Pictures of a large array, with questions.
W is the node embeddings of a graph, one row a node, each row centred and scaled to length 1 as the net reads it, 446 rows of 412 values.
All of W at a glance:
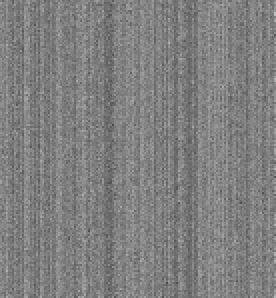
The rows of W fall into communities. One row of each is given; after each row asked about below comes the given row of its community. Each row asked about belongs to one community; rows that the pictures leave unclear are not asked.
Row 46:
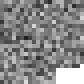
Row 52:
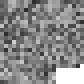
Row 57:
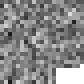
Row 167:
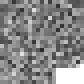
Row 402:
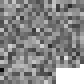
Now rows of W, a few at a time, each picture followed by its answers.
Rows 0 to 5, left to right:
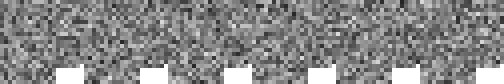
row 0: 167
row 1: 57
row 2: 167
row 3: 57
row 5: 402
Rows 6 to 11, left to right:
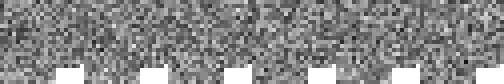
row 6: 46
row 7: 46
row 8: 402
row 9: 57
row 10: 46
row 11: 52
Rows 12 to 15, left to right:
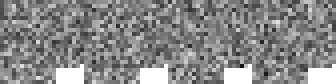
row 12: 52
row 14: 167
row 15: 52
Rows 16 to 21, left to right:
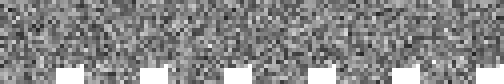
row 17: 402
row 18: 167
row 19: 57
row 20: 167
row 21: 402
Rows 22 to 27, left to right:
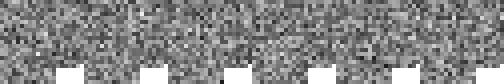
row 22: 57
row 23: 57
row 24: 57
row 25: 402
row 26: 52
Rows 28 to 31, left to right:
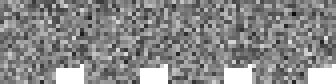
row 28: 46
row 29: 167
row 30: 57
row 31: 167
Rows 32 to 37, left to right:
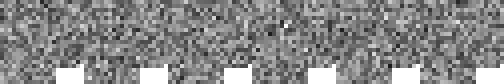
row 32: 167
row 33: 52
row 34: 57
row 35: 402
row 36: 402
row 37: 52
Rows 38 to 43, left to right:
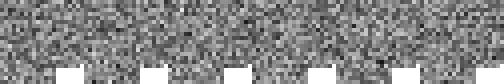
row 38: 52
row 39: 402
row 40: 57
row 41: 46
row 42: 167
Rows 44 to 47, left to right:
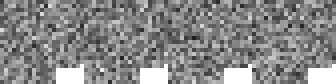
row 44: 52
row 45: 52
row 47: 167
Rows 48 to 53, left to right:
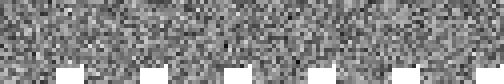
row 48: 402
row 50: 57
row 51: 46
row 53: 46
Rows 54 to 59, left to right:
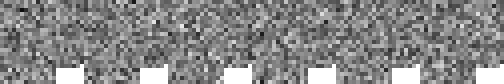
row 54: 57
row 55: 57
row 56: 46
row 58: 57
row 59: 52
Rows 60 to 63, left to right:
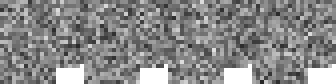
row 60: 402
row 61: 46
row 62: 167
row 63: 167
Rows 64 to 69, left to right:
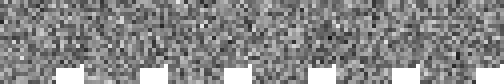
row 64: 57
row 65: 167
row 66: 52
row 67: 57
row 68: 52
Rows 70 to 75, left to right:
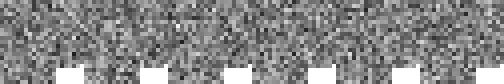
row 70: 402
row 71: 167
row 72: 52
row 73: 52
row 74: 52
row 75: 402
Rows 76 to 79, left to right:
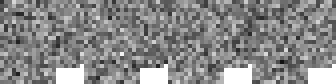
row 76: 52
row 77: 57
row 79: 52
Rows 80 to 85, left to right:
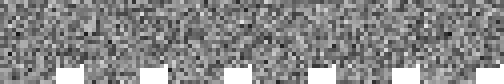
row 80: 57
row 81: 167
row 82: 46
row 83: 57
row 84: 52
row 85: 46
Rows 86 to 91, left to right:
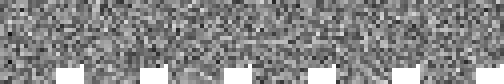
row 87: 57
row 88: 46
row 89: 57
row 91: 46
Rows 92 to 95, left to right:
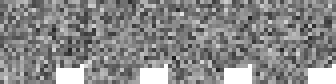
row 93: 46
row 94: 57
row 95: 167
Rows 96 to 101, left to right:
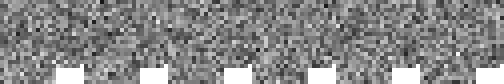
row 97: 402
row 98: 57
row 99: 167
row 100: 402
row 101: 57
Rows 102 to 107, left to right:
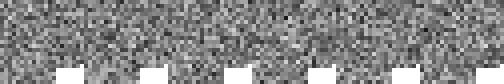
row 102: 402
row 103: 46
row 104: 402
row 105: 167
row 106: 46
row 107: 57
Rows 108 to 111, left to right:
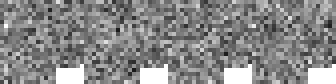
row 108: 57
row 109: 57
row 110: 402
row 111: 402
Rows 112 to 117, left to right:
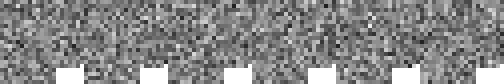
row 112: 167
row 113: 57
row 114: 52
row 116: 402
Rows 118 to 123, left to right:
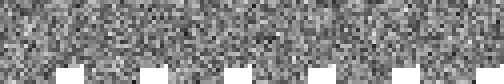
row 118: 167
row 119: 402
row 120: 402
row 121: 57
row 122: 52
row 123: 57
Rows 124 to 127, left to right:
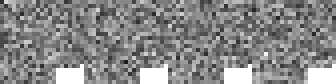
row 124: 46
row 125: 167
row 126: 402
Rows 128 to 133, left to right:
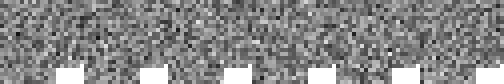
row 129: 52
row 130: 46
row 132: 167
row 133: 46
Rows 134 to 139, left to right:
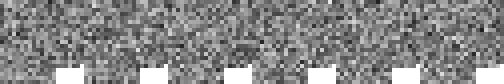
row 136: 57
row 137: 167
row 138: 52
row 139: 52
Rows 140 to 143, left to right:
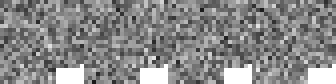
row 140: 57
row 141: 402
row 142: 402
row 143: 46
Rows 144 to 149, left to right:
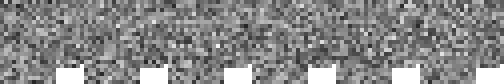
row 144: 57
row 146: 52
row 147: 57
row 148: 52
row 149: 57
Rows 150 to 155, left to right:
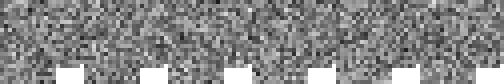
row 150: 52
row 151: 402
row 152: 52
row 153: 167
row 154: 46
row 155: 52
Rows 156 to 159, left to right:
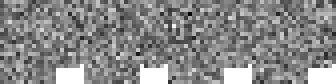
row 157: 402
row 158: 46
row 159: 57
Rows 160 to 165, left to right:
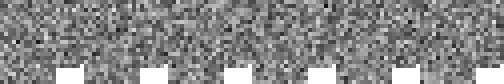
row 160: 57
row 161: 402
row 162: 52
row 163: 167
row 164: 57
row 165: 46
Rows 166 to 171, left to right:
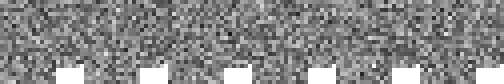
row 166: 402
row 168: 46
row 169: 402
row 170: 402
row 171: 402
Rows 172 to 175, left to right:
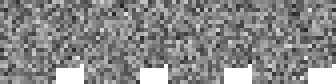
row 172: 167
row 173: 52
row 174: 57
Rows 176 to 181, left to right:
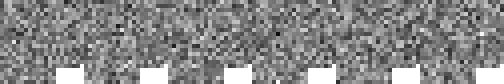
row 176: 57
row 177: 167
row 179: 46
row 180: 57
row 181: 167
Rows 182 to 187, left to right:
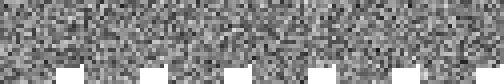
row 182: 57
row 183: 46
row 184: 52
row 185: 402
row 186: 167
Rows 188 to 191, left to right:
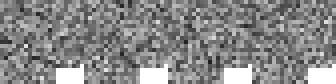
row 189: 46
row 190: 46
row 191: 46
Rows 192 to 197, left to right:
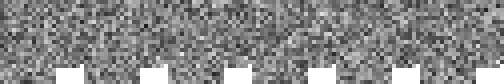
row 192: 46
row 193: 167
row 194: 167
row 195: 402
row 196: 57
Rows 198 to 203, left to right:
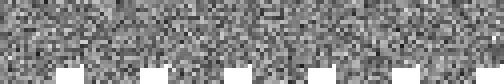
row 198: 46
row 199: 402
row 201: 52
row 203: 402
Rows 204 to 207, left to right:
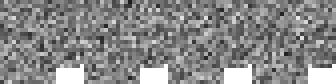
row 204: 46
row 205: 57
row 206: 57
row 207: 57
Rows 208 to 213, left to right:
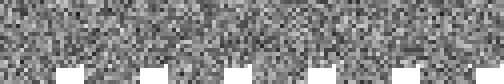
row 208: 167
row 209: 57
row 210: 402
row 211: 46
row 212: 167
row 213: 167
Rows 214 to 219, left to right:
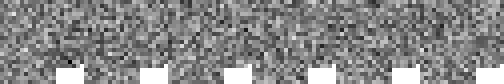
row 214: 57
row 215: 52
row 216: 167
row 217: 167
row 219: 402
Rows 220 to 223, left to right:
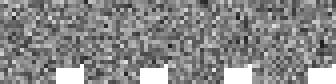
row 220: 402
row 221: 57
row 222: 402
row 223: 167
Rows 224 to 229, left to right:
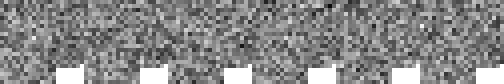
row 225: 57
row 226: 167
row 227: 167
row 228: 167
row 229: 402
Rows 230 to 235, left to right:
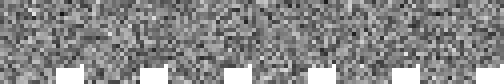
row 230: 57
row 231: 57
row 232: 167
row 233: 46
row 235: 52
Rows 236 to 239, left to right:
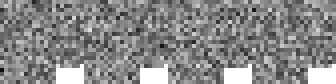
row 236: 402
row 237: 167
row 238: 167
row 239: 402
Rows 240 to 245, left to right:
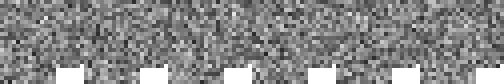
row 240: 57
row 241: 52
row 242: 167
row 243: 167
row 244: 57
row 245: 46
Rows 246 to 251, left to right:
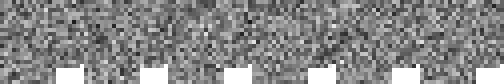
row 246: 57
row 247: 52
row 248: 52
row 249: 57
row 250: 46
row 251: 57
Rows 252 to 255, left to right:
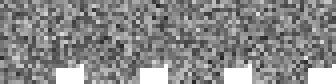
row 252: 167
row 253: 46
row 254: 167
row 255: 402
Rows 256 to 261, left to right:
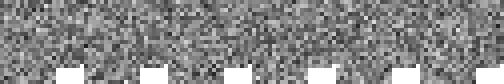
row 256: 57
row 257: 57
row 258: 402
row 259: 52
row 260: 46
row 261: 167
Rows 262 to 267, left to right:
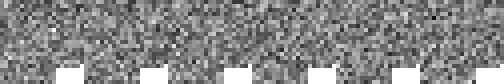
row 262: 46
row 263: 57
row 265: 52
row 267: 52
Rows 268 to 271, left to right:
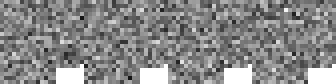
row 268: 57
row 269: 57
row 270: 402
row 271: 52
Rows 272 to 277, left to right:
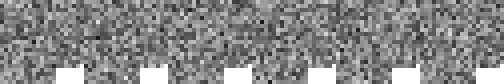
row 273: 402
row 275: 402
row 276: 52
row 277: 167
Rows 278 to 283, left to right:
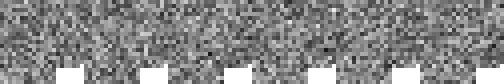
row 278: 402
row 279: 167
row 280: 57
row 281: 46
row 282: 46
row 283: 57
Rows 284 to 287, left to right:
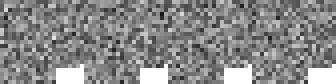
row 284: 52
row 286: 57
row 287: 57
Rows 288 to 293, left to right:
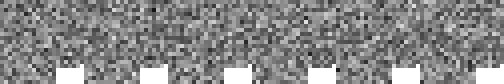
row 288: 57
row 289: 57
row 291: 57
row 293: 46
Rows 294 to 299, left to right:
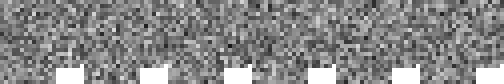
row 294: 46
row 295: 167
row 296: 402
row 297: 52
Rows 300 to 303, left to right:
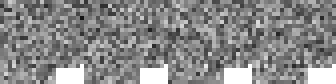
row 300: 46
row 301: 57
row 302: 46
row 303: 46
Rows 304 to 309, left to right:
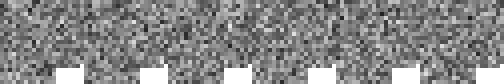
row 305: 52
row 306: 402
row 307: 46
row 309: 52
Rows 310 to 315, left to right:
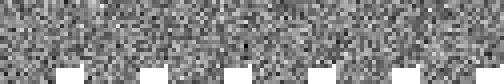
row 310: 167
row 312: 402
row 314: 46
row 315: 167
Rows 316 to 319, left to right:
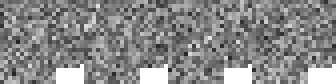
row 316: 46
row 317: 167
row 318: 52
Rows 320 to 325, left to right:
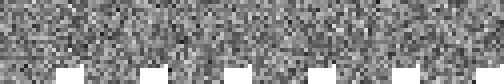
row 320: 167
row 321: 57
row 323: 402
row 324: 167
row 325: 52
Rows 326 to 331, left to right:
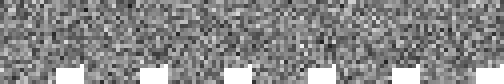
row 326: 57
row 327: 402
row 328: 402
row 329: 46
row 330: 57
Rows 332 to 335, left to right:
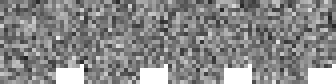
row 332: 52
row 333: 402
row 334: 167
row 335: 52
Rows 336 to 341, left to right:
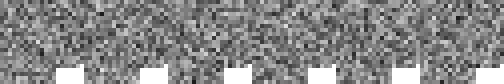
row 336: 167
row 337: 46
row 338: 52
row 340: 52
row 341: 46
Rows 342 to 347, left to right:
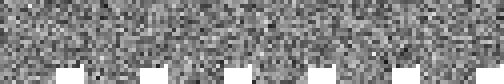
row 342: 46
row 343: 167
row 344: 402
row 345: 46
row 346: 57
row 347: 402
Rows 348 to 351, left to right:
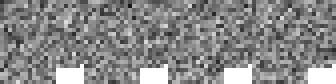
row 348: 52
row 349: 57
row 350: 46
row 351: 46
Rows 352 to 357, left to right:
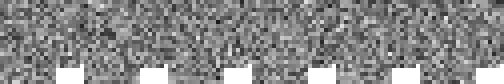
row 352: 52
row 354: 167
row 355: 167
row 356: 46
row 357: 167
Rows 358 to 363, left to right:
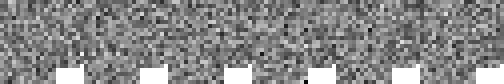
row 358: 52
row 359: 167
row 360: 57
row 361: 57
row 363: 46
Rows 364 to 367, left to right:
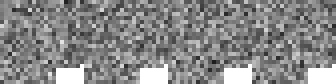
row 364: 57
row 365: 46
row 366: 46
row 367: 46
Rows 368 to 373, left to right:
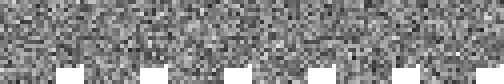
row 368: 402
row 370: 167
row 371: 46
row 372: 52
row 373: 52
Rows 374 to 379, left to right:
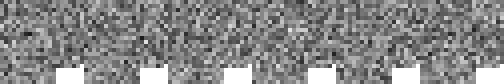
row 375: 402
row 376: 46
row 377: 46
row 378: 167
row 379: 402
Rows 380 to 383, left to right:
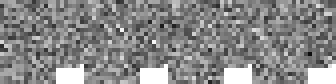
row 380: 402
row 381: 402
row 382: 402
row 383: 167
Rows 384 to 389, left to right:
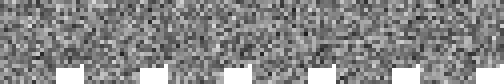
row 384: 57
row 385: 46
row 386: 46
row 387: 57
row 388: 57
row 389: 402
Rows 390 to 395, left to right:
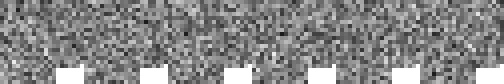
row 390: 167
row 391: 57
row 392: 402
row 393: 52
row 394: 52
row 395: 52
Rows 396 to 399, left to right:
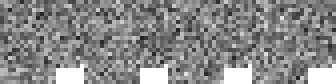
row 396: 46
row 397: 167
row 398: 46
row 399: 46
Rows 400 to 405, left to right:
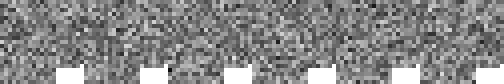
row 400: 402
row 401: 402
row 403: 46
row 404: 46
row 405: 52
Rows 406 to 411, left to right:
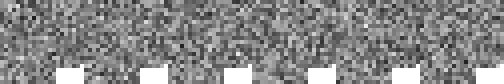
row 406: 402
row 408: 57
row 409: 167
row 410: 46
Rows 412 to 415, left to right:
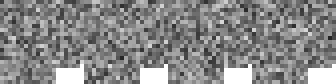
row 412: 167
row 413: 57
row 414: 52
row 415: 46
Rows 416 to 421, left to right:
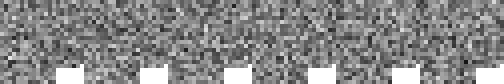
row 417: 402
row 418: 57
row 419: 52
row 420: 52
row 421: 52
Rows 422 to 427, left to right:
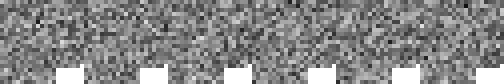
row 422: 57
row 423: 46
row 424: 57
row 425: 46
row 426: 57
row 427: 57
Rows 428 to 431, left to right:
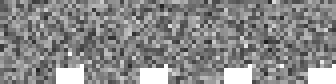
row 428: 52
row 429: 46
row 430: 57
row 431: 52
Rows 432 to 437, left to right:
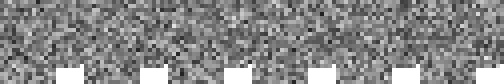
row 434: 57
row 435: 52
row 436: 57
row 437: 402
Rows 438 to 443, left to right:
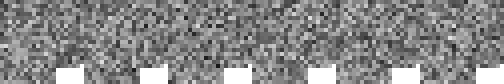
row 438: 167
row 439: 167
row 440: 46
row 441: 52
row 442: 46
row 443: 57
